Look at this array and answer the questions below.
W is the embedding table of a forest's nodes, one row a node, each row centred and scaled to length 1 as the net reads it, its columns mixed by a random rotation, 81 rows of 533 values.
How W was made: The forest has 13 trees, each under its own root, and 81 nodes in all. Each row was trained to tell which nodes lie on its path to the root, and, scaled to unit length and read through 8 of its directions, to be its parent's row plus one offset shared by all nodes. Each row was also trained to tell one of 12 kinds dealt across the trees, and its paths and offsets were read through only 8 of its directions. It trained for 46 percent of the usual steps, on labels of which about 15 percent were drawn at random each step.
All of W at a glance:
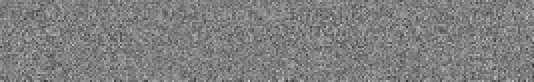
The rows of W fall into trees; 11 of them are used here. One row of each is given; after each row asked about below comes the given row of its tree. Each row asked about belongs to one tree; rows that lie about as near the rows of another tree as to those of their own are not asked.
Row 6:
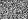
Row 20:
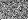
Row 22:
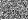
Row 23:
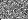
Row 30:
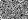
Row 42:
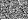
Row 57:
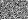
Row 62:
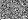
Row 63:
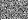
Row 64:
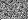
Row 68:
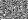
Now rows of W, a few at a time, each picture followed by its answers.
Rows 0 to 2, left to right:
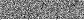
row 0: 62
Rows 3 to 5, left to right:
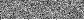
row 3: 42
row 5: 30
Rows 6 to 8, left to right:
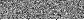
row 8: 23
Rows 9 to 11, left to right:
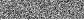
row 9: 22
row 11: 22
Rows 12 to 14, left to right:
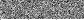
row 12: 30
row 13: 42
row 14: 22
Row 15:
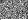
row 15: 42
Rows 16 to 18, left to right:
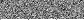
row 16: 42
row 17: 62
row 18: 62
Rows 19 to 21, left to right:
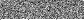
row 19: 62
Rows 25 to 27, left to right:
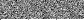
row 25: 64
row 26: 68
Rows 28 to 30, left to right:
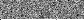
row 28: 20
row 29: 22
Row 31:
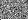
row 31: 20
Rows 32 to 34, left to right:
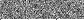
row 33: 22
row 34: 23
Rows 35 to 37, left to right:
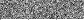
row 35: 57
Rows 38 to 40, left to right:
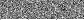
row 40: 62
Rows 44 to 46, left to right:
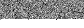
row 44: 68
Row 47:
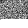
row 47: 42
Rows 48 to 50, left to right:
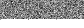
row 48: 57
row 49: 63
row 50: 57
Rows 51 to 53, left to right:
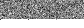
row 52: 20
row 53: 57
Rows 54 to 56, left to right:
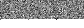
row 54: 62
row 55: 62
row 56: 23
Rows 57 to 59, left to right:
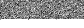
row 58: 30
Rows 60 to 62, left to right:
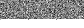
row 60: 57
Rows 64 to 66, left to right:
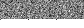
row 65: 20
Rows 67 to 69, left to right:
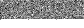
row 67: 57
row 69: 57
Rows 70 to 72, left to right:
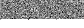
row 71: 23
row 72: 6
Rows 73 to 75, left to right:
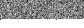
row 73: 23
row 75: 20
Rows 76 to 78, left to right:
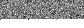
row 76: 23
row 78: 30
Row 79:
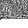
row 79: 23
